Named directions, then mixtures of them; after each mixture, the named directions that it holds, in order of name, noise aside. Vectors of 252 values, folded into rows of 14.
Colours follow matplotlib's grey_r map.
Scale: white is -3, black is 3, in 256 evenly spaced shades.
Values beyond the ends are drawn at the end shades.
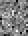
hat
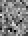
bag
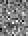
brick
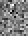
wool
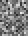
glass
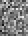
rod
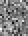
bag, brick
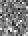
bag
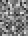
glass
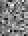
bag, wool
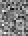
glass, rod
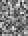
glass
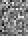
rod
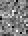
hat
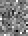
hat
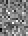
brick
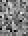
bag, glass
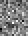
brick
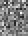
glass, rod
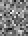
bag, wool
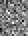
brick, wool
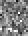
bag, hat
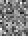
brick, glass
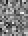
brick, glass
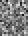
glass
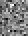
bag, wool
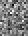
glass, wool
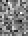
bag, glass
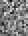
rod, wool
